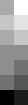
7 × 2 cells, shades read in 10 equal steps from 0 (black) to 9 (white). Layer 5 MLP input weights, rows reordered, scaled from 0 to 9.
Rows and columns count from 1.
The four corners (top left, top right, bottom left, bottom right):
6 9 0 1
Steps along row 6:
down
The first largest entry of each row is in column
2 2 2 1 1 1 2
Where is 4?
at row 5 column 2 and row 6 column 1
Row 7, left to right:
0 1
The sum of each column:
33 37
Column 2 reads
9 8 7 5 4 3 1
